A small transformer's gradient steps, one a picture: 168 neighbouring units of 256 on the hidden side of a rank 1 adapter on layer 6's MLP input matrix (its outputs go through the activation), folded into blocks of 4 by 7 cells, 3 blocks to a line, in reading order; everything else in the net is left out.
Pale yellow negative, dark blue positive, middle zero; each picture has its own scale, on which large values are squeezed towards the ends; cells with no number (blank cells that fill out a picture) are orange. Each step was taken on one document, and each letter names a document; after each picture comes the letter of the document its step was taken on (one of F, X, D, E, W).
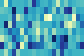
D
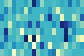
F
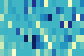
F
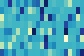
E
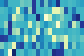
D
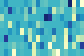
F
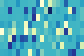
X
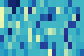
E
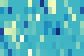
X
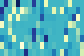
E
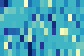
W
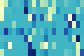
W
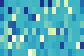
X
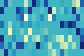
F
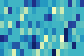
F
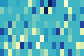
X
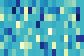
E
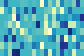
D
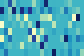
E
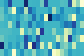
F
